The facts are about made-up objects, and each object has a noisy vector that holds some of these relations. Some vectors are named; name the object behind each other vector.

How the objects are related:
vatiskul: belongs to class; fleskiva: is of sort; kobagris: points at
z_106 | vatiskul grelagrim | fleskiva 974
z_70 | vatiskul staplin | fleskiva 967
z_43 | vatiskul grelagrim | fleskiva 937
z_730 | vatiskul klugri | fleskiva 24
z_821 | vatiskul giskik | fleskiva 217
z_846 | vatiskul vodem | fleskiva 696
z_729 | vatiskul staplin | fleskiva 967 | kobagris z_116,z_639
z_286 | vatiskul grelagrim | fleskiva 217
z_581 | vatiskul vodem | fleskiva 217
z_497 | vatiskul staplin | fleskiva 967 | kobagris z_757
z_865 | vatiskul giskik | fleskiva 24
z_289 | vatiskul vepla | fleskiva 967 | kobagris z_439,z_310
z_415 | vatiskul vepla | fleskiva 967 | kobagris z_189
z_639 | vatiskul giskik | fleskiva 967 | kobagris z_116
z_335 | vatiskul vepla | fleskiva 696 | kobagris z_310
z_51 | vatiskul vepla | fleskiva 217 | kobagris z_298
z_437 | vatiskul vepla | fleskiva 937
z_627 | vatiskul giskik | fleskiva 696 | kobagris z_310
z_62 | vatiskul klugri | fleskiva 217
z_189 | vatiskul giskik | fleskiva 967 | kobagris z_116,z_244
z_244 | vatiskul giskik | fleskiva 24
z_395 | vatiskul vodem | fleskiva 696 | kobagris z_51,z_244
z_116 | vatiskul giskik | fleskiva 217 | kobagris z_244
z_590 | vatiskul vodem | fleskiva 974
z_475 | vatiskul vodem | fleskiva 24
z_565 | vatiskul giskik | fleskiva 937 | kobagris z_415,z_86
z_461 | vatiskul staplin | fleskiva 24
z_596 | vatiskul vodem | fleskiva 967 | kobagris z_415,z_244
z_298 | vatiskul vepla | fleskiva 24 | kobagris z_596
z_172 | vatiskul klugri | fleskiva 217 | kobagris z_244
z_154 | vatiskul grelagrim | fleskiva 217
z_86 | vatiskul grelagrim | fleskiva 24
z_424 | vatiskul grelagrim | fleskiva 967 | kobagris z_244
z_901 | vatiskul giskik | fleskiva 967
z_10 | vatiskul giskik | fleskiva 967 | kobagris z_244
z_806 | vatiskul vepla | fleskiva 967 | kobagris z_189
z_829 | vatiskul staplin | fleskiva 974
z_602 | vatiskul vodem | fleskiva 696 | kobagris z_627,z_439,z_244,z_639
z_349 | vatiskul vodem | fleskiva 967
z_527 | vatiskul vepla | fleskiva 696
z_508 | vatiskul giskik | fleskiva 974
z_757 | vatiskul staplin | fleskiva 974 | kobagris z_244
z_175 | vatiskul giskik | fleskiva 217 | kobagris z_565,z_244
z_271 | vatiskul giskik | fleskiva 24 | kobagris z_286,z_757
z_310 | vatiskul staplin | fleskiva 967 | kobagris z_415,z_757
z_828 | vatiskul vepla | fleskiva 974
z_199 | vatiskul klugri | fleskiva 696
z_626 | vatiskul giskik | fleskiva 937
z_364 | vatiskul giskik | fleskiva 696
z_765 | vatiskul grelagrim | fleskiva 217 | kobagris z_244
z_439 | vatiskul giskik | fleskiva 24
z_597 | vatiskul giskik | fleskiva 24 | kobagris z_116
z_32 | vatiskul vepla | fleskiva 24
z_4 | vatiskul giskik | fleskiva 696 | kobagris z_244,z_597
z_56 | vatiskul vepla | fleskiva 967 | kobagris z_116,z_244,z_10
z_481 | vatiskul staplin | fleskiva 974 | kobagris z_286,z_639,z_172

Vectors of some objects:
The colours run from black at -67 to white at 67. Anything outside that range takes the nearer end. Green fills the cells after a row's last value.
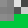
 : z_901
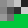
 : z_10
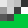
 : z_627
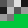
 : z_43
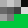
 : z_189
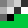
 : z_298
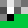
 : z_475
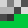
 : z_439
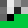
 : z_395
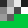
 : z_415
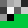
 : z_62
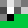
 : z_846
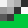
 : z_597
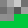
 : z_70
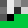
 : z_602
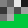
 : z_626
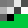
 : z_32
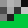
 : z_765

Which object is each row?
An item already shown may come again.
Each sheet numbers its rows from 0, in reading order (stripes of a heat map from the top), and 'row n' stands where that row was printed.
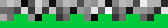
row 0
z_189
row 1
z_172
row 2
z_757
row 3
z_527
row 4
z_757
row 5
z_4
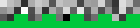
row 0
z_597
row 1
z_481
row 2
z_86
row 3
z_829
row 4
z_349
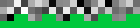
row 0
z_32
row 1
z_189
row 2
z_828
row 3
z_437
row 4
z_70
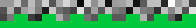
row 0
z_829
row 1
z_244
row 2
z_189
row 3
z_508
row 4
z_116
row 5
z_424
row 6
z_865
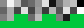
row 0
z_310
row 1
z_565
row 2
z_51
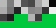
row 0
z_244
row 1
z_56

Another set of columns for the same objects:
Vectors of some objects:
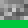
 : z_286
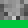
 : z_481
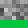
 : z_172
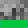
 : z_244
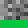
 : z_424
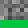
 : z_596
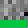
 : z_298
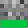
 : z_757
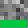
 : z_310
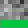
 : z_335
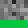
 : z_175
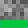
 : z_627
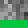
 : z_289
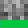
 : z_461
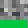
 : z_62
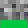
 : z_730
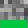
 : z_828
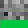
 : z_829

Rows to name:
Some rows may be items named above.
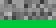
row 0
z_86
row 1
z_508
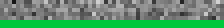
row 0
z_175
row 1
z_70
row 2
z_828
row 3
z_757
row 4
z_437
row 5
z_901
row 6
z_821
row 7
z_43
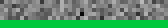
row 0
z_349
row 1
z_901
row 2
z_51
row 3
z_424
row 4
z_765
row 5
z_271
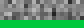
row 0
z_86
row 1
z_32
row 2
z_626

